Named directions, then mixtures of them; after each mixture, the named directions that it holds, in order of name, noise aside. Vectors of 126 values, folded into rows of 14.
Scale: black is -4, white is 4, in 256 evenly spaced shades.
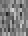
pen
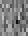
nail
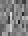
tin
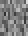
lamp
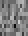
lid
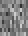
pen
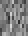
pen, tin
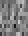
lid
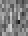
nail, tin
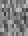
lamp, nail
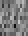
lid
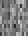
lid, pen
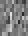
tin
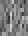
pen, tin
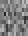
lamp, tin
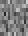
lamp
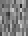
lid, pen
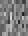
tin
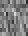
lamp, pen
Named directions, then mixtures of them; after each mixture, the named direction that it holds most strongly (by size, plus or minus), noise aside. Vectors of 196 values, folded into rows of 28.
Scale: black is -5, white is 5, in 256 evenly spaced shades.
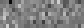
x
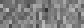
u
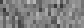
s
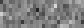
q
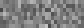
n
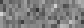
q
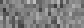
s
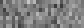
s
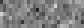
q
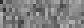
s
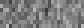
u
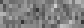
q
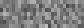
n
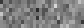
q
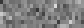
q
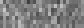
s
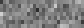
q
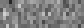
x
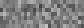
n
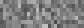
n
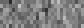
u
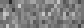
x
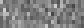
s
